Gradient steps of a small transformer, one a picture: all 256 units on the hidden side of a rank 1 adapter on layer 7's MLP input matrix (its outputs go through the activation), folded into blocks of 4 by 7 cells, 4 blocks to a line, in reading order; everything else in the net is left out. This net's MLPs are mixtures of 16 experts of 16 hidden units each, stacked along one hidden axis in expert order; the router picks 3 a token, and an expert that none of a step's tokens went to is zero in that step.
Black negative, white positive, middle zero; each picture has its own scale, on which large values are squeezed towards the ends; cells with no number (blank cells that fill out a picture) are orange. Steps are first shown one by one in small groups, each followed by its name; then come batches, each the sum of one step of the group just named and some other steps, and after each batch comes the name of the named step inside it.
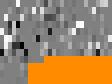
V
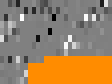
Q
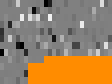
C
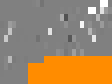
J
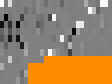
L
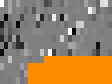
L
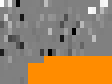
J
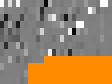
L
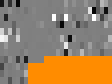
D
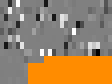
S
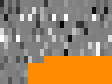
D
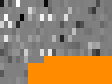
S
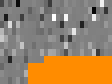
D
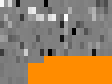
D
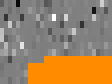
D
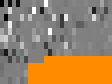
D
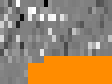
S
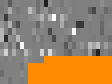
S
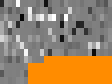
S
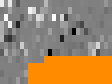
S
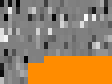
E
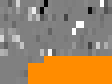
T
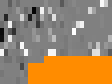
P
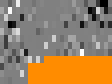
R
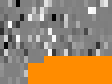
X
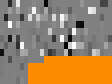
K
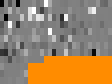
X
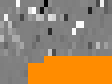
T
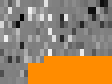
R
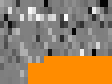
R
